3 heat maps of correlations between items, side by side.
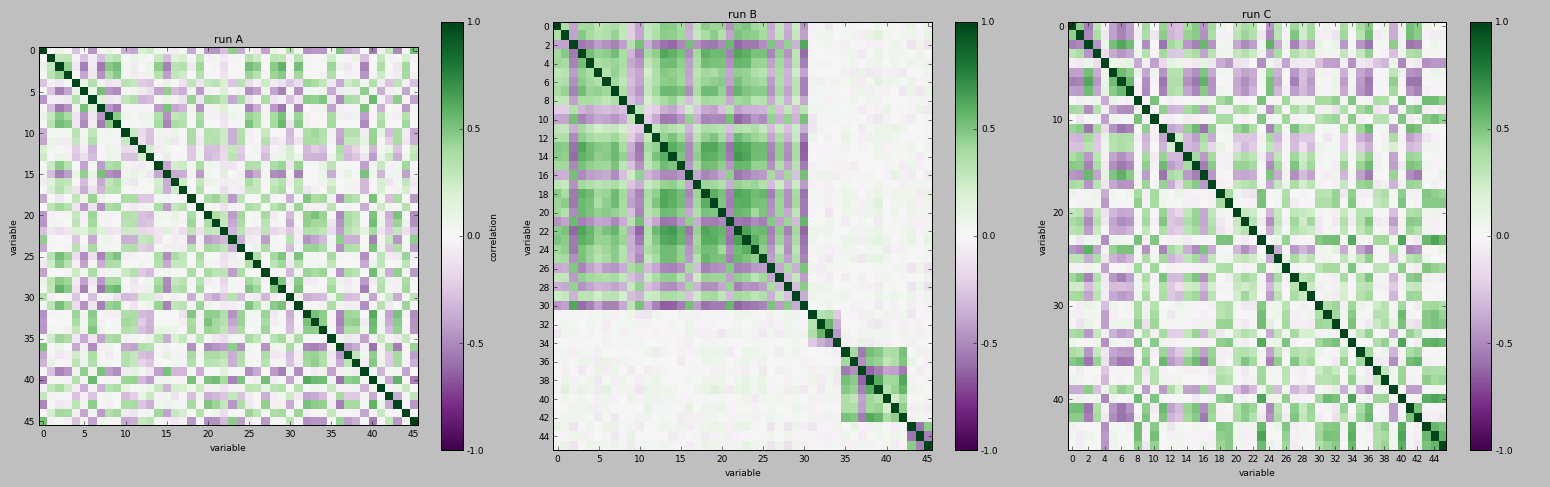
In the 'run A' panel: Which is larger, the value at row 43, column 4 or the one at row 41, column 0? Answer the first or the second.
the first
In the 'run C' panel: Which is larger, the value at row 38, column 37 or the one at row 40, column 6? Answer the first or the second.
the first
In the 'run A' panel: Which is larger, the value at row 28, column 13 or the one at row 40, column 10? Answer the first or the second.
the second
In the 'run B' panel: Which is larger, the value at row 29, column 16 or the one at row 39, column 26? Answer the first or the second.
the second
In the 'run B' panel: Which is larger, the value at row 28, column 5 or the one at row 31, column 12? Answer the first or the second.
the second
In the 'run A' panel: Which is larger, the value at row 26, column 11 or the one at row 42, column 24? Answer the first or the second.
the first
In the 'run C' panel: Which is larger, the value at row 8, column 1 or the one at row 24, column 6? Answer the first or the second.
the second
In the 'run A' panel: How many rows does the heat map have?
46
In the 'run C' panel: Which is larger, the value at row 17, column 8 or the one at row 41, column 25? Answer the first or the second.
the second
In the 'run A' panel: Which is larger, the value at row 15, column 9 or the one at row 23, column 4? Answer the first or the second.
the second
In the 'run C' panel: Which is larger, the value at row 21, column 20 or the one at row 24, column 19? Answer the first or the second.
the first
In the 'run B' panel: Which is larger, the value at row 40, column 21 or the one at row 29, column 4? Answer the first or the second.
the second
